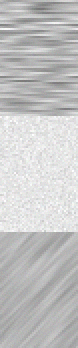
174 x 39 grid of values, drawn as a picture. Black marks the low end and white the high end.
The table splits into 3 rows of 1 panel. Panel 1,1: high, streaked across. Panel 2,1: very high, fine-grained, faint in contrast. Panel 3,1: high, slanting up to the right, faint in contrast.
